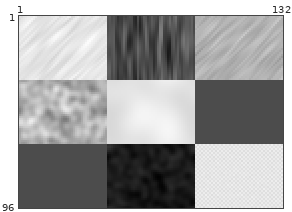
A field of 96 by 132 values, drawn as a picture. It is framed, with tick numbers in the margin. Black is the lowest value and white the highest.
It is made of 3 by 3 panels. Panel 1,1: very high, slanting up to the right, faint in contrast. Panel 1,2: low, streaked downward. Panel 1,3: high, slanting up to the right, faint in contrast. Panel 2,1: high, blotchy. Panel 2,2: very high, smooth, faint in contrast. Panel 2,3: low, flat. Panel 3,1: low, flat. Panel 3,2: very low, blotchy, faint in contrast. Panel 3,3: very high, checkered, faint in contrast.
